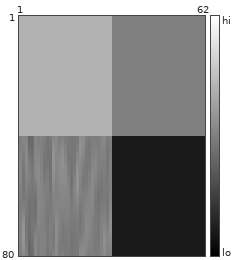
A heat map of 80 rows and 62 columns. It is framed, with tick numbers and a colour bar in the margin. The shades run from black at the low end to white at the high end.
The table splits into 2 rows of 2 panels. Panel 1,1: high, flat. Panel 1,2: middling, flat. Panel 2,1: middling, streaked downward, faint in contrast. Panel 2,2: very low, flat.
